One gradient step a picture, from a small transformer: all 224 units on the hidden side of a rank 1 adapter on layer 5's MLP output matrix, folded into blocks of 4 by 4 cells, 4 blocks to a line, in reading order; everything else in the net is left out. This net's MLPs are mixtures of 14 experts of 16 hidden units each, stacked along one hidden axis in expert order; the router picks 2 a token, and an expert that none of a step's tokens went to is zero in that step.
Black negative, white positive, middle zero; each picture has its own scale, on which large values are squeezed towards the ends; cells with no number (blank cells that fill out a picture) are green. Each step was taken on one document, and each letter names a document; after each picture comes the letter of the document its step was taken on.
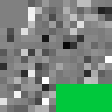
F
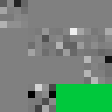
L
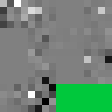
L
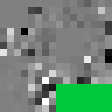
F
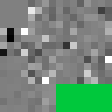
F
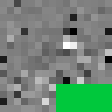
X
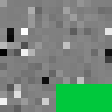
F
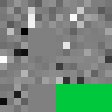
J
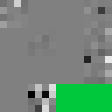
L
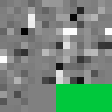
J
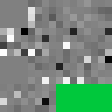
F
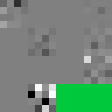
L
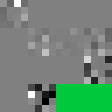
L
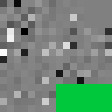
X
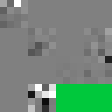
L
